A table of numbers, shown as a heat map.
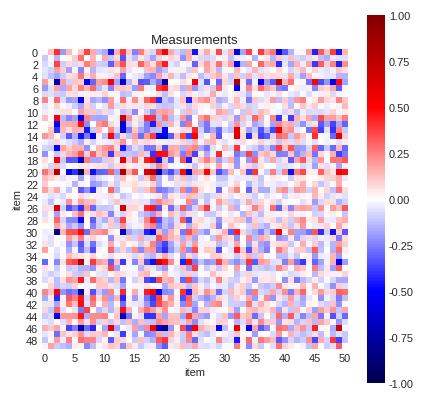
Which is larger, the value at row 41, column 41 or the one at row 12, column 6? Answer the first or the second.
the second
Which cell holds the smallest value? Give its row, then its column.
20, 6
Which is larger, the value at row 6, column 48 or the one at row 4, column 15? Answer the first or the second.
the first
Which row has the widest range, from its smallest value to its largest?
20
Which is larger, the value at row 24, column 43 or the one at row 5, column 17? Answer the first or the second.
the first
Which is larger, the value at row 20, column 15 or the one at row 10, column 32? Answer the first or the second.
the first
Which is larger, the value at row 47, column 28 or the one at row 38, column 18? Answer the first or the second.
the first
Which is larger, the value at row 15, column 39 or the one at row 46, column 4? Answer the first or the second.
the first
